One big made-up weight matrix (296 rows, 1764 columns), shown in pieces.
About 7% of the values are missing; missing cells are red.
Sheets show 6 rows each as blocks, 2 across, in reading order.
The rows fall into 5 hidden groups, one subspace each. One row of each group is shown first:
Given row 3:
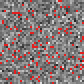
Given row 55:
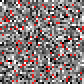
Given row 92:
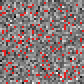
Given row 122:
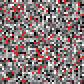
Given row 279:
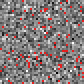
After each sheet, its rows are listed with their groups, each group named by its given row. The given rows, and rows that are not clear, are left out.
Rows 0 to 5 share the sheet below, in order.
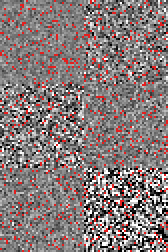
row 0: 279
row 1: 92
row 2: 279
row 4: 3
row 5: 279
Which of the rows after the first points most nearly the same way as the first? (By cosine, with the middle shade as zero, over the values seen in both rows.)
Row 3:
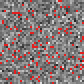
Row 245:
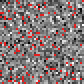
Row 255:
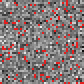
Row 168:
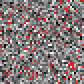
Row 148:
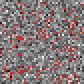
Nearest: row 255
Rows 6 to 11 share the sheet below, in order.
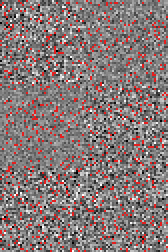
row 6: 92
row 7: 3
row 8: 122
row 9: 3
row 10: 122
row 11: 92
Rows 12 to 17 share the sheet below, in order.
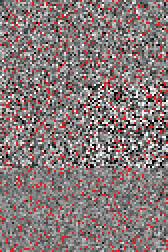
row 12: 92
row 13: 55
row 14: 92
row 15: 55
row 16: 55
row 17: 122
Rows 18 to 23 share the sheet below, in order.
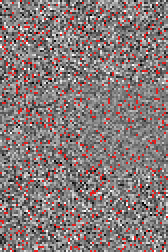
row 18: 122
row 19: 122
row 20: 3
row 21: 279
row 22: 279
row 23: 279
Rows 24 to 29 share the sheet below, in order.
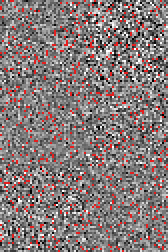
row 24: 3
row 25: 279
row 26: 55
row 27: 3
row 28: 55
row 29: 3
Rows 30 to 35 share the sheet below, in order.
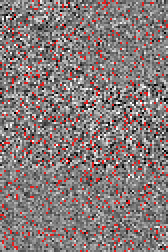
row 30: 122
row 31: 3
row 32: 279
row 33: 92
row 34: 279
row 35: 3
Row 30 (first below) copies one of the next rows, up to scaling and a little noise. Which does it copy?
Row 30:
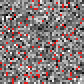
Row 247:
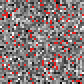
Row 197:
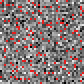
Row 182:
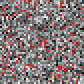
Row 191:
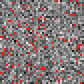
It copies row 182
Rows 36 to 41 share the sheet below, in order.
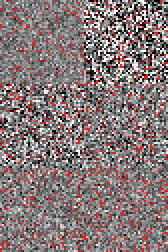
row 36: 92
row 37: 92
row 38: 279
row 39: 3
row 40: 92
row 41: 92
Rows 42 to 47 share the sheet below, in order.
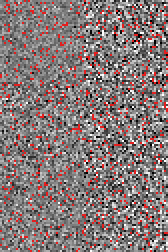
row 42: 92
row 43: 55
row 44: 122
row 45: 3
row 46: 122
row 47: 55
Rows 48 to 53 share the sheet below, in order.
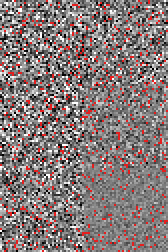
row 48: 279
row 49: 92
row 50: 279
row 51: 122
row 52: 3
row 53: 3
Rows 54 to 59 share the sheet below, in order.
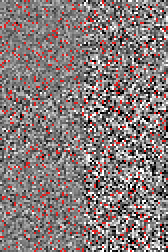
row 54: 55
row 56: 92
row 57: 279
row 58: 92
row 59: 122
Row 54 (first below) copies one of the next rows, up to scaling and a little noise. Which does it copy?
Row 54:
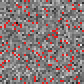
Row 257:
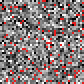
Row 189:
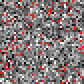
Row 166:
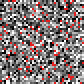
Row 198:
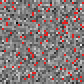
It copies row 198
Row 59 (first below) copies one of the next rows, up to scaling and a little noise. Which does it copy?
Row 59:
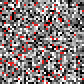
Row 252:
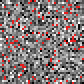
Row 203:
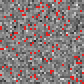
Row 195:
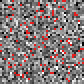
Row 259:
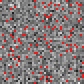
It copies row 259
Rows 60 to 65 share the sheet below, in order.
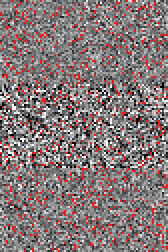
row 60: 279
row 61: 55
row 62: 3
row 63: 92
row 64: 92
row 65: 122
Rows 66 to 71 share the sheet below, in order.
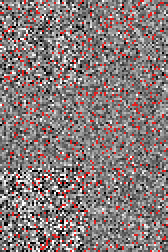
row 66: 122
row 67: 3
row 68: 3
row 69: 122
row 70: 92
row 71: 92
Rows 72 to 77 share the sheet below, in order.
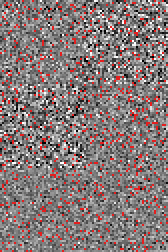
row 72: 3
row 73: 279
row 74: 122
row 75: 279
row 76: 3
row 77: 3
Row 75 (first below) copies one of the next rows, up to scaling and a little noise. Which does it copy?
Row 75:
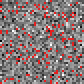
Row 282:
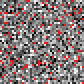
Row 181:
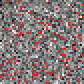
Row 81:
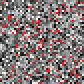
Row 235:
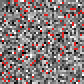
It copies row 181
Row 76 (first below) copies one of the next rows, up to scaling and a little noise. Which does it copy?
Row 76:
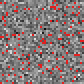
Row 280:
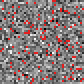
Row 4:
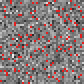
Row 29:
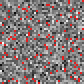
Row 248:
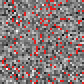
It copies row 280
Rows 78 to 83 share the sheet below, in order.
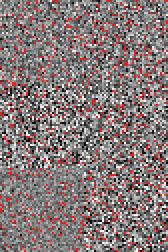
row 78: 122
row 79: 279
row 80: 92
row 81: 279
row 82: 279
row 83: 279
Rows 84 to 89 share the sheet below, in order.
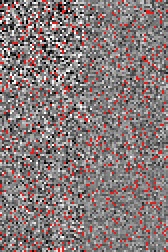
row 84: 55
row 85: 122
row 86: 3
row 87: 122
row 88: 122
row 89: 3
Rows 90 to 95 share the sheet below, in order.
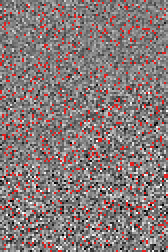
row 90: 279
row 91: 92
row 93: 279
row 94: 3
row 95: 55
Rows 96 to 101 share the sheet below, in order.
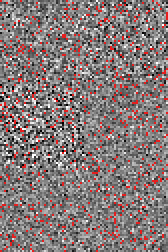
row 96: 122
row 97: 279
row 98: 3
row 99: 3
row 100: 92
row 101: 55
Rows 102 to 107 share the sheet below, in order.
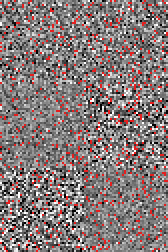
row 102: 3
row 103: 3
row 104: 3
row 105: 122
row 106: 279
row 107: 55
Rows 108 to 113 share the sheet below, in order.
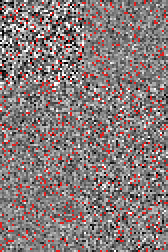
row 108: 279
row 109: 3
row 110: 92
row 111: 92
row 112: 92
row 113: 92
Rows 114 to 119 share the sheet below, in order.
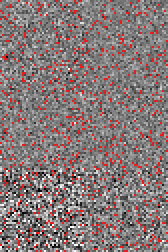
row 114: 92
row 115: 92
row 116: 92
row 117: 122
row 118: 3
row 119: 92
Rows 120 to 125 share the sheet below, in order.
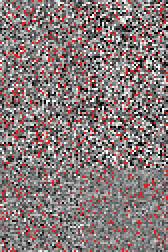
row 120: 92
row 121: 122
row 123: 122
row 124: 3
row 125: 55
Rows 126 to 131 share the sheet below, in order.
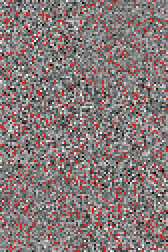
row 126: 122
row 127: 3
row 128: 92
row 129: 92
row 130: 55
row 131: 92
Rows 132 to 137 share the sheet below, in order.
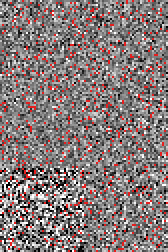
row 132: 55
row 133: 122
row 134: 92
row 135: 279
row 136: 122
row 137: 92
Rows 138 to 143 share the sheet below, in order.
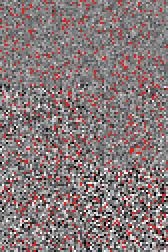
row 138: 55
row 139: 279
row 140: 3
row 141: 55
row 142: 279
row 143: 279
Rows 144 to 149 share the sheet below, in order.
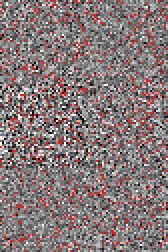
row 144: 92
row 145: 55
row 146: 55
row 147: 279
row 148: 3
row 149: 92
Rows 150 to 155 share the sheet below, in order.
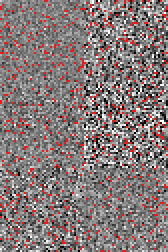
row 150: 3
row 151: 279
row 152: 122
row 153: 55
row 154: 122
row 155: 92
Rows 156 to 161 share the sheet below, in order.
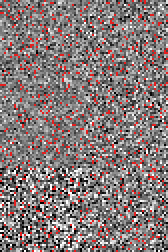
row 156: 3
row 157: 122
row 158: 122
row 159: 3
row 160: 92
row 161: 55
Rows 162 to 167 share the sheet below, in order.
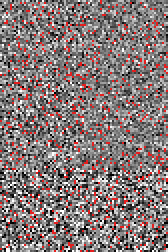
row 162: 55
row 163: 55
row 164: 55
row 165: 122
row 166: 55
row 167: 279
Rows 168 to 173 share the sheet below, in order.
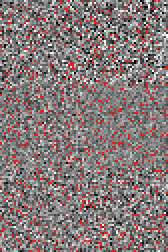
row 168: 279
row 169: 55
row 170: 55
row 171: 55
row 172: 279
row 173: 279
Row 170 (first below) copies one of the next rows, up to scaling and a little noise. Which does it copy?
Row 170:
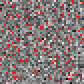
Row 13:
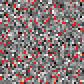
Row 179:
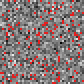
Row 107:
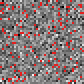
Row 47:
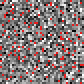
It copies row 47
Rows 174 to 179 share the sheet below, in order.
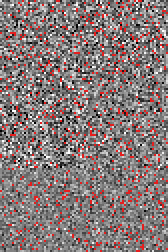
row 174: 122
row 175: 55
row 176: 122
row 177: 279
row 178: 279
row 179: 55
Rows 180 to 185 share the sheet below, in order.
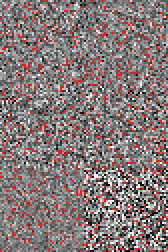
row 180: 122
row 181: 279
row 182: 122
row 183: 3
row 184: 55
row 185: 92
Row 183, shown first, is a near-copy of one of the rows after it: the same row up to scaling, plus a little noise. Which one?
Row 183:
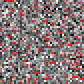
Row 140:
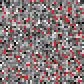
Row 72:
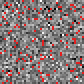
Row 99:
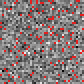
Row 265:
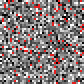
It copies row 72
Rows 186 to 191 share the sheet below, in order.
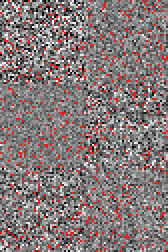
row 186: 3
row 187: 279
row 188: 279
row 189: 55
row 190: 55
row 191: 122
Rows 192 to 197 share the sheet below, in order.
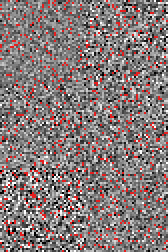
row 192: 3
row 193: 55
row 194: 55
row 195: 122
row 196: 55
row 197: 122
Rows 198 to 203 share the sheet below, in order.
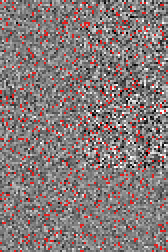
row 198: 55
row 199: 122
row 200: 92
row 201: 122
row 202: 122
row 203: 122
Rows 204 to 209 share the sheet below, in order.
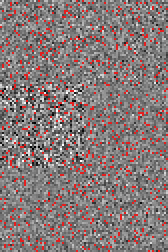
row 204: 55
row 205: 55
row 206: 92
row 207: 279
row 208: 3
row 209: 55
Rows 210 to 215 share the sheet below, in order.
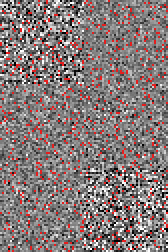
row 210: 92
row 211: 92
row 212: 279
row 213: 279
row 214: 122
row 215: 122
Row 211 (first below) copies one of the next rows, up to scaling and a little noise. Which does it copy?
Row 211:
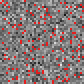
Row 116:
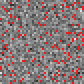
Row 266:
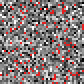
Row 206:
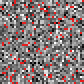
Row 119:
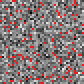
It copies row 206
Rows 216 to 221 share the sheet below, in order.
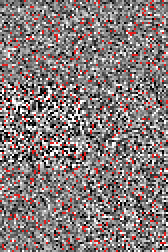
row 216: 279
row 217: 3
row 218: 122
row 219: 279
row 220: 92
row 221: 3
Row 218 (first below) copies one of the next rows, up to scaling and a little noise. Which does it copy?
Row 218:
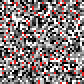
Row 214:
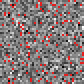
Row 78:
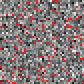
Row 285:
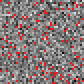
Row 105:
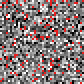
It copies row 214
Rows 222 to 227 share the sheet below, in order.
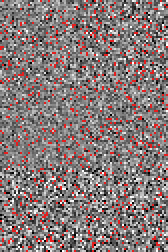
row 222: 122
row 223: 122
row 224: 92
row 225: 122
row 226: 122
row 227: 55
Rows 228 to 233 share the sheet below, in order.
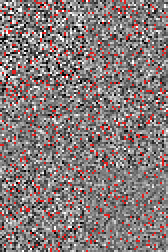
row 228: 279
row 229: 55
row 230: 92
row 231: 92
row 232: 92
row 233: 279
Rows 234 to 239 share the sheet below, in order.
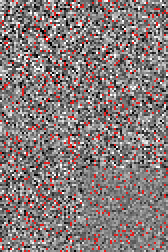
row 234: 279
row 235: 279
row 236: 122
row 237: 92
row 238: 55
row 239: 122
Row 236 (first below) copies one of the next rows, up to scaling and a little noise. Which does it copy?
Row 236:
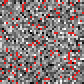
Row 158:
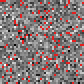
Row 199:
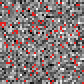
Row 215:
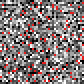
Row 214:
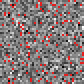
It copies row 199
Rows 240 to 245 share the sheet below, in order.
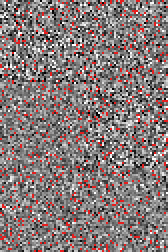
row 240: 55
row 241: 55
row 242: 3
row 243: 279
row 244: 92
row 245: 92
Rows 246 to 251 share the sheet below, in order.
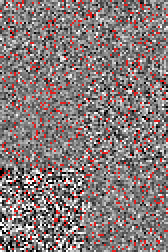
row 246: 92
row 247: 122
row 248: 3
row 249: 279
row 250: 92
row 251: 279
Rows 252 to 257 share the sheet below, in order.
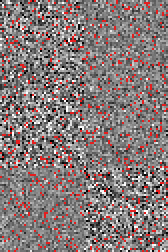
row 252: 122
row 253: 122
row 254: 279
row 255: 3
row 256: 92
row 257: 55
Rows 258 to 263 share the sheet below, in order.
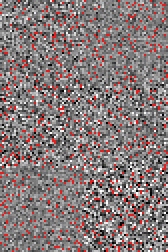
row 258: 122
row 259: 122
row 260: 55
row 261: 92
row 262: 122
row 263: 279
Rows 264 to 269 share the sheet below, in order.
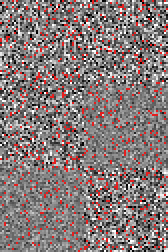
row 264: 55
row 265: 3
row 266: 92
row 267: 55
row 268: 3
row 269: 122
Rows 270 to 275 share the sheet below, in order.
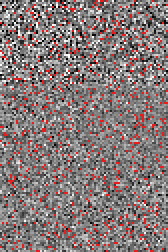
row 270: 55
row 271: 3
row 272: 279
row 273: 279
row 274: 3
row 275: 279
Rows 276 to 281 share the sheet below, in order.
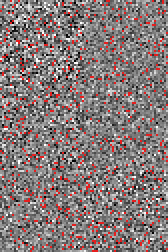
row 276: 92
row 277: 55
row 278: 279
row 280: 3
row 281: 55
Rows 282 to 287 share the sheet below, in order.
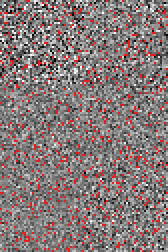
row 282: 279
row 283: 55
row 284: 279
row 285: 122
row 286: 92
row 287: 279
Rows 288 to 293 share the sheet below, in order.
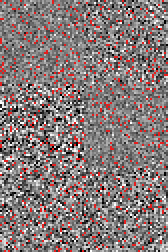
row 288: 279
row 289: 92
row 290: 122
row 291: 122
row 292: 279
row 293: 55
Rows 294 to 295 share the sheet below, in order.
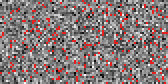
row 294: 279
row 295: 55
